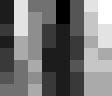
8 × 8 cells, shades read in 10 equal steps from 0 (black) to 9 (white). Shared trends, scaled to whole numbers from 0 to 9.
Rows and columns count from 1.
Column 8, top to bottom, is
9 9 8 8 6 7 6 6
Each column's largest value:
4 8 6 4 1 3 8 9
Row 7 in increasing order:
1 2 2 3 4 5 6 6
